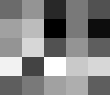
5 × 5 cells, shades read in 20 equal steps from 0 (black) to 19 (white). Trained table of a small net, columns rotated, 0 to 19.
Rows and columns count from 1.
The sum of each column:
56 55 40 57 37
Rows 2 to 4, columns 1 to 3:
12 14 0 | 11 16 6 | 18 5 19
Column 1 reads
8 12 11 18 7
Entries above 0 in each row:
5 4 5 5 5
